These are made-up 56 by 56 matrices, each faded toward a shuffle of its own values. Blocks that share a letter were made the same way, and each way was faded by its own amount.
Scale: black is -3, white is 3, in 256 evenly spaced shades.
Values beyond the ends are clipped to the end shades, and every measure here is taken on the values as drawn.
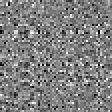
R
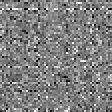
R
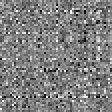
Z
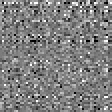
Z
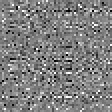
R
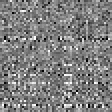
Z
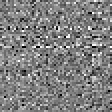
Z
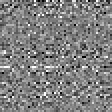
Z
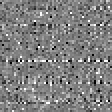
R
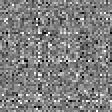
Z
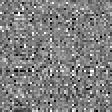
R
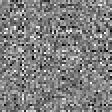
Z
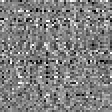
Z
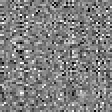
R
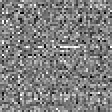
Z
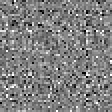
R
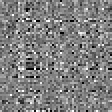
Z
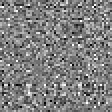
Z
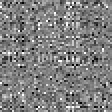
R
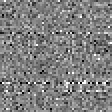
Z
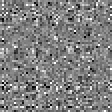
R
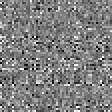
Z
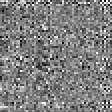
Z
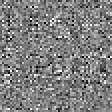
Z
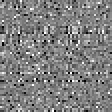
R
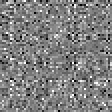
R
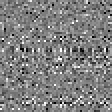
R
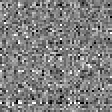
R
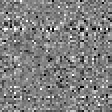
R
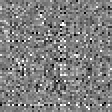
R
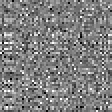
R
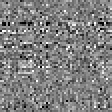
Z
